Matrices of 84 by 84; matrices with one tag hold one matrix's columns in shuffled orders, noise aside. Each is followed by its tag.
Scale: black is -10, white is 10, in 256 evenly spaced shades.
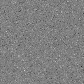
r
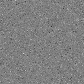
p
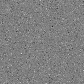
p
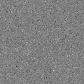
r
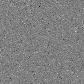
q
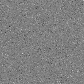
p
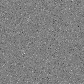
p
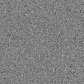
r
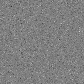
q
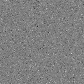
p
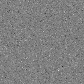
r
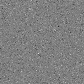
p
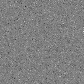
q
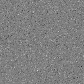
r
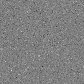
r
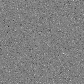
p
